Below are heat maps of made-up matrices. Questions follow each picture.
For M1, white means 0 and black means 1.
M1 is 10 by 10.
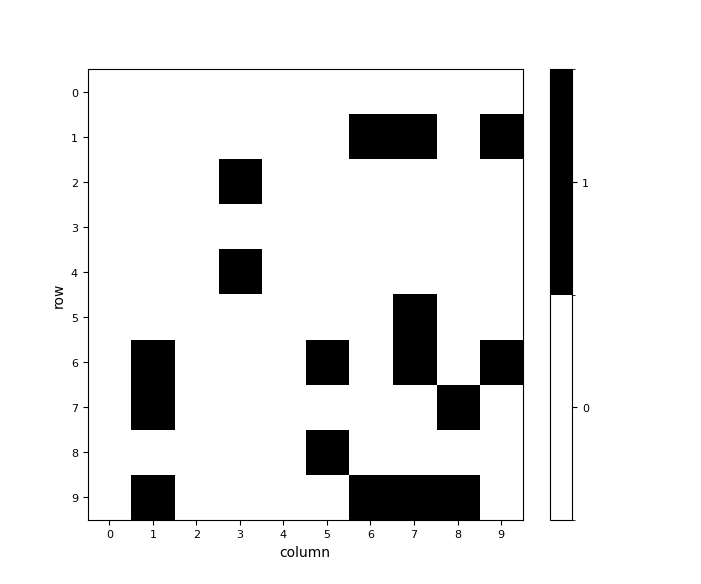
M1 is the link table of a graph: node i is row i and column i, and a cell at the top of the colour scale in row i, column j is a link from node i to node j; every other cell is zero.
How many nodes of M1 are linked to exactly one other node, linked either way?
2
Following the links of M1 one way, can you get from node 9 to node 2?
no
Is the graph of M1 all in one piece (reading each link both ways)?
no
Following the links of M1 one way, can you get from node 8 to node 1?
yes
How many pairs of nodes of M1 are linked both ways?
4
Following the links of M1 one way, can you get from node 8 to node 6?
yes
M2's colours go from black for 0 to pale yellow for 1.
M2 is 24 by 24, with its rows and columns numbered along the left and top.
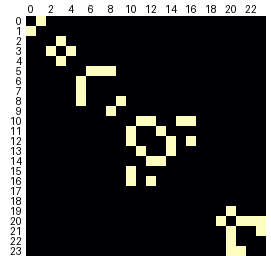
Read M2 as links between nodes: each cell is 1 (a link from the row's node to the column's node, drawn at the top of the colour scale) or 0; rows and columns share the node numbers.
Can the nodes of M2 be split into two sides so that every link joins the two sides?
no
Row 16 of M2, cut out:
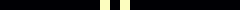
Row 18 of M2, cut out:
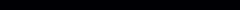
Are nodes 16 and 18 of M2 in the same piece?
no
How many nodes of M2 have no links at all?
2
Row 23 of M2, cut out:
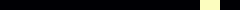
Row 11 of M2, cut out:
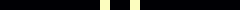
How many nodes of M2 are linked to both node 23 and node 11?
0
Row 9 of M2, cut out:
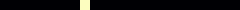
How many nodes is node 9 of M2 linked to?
1
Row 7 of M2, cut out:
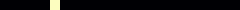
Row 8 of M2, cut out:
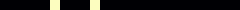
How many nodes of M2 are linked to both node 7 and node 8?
1
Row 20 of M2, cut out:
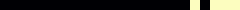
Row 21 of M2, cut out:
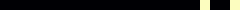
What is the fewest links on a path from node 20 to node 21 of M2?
1
